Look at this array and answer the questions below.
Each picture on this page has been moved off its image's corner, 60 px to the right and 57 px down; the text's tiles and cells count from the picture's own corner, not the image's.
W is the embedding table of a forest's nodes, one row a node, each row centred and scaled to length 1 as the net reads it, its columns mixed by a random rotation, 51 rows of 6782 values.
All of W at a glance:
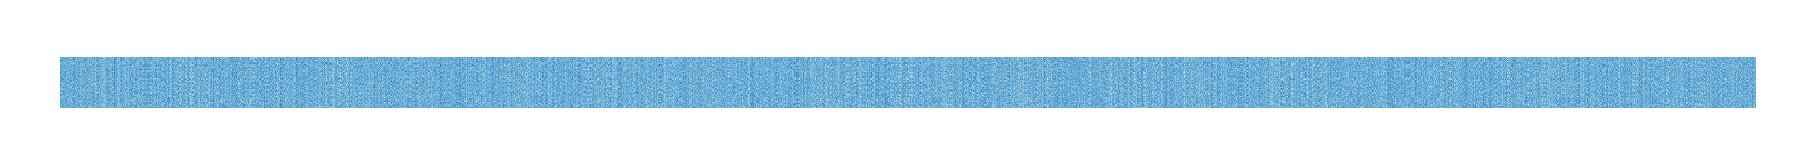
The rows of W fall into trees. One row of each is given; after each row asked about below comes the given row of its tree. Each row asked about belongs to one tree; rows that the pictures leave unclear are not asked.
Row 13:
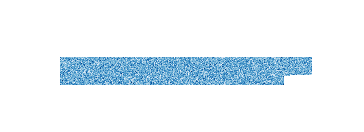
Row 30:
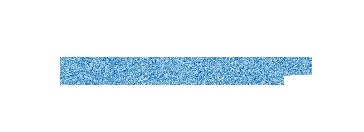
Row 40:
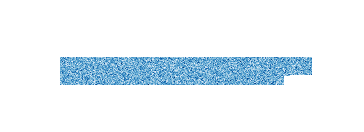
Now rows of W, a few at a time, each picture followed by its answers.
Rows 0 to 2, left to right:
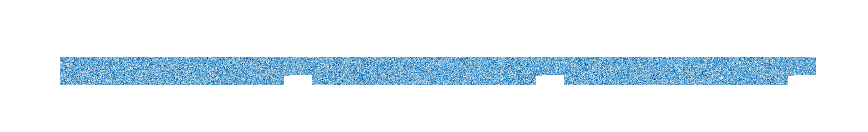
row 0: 40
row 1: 30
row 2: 40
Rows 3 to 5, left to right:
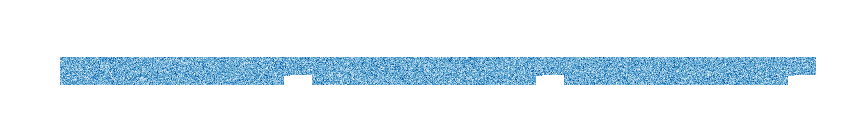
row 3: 30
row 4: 40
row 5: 13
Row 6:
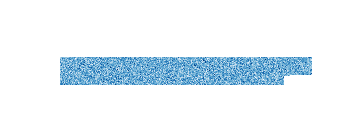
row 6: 13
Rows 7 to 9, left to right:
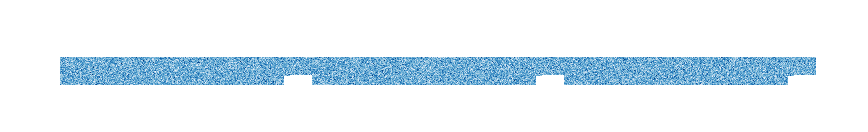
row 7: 40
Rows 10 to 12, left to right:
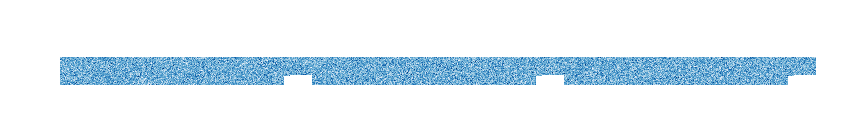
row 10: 30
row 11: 13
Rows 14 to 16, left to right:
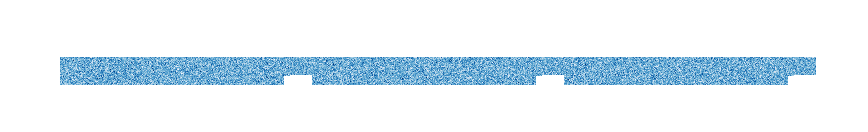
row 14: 30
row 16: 40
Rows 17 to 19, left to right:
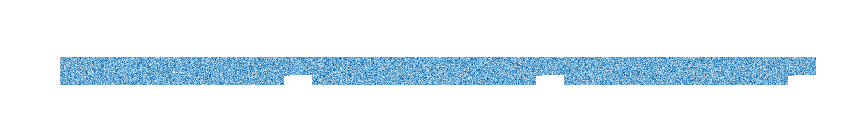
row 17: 13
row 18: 40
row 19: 40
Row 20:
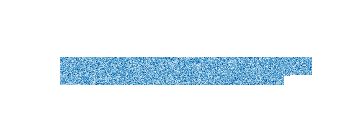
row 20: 40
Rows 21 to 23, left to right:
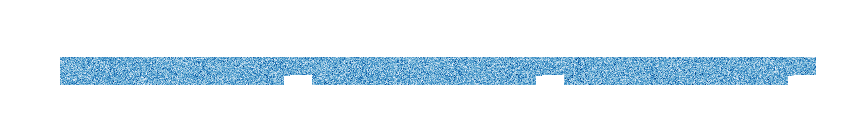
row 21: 30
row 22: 30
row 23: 40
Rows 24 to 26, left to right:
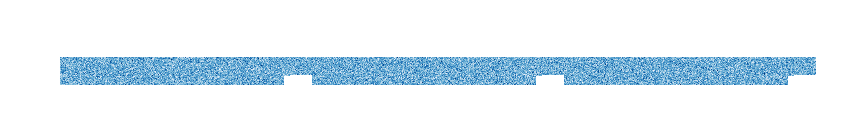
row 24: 40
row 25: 13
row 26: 13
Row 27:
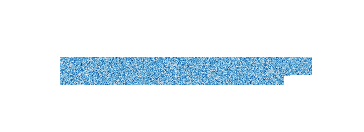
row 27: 40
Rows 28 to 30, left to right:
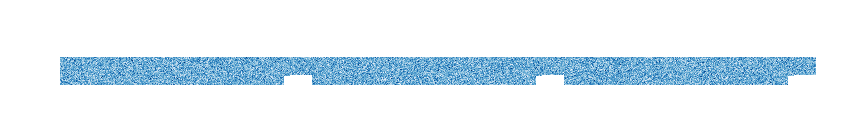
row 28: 40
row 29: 13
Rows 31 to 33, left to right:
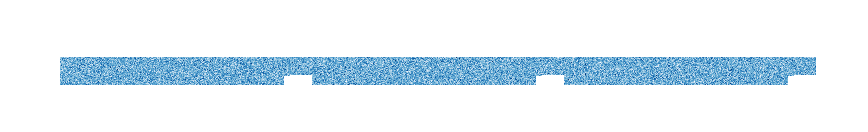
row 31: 13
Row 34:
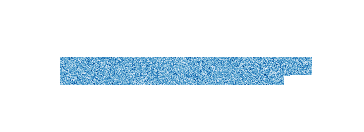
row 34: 30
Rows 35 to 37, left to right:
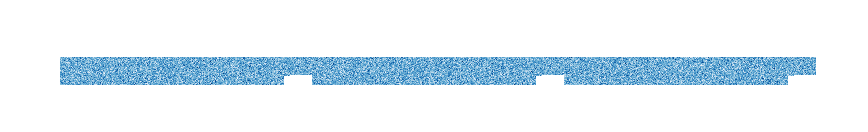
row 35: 13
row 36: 13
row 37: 40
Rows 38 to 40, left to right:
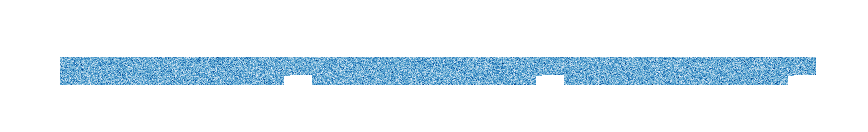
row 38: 40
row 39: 13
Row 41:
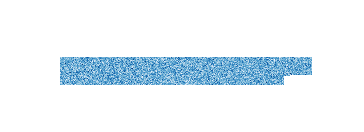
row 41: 30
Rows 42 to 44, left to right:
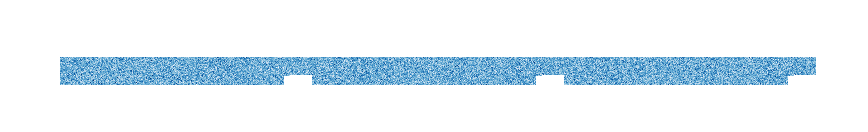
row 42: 40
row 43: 30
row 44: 30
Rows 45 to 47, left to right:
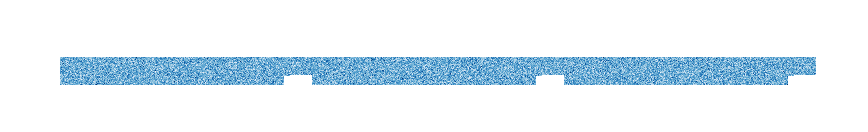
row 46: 40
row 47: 13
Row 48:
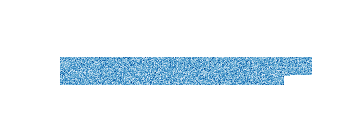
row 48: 13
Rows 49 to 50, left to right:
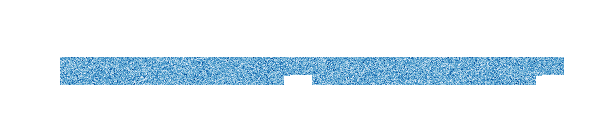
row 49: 30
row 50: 40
